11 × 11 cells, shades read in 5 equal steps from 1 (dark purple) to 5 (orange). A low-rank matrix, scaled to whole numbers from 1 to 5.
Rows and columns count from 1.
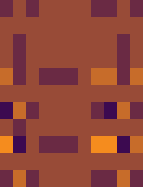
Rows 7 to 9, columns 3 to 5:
2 3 3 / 3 3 3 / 3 2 2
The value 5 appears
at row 9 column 1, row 9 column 8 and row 9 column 9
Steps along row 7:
up down up same same same down down up down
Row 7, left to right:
1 4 2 3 3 3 3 2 1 4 2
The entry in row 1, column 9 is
2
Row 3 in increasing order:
2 2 3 3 3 3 3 3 3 3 3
